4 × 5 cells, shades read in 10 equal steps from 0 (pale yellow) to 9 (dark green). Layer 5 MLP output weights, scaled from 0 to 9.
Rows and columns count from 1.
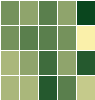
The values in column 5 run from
0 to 9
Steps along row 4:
same up down down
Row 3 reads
3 4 7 4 8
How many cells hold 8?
2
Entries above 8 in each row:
1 0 0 0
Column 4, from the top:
4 5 4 6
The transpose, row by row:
5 5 3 3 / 4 6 4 3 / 6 6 7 8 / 4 5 4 6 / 9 0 8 2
